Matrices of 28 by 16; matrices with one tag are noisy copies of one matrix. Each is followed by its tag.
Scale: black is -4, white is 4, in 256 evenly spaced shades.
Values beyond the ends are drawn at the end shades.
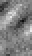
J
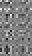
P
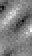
J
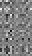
P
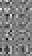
P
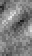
J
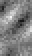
J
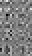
P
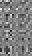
P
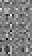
P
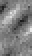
J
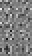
P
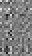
P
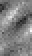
J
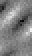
J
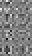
P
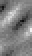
J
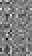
P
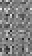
P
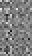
P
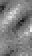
J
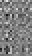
P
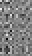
P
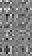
P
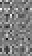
P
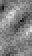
J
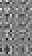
P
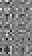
P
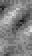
J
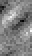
J
